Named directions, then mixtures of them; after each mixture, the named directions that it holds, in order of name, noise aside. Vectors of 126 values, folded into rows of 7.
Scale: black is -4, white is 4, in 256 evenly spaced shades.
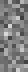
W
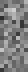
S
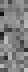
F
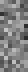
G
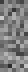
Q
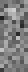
S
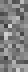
F, W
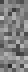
Q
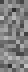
Q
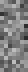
G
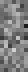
G, S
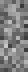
G, S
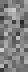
S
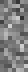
Q, W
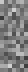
Q
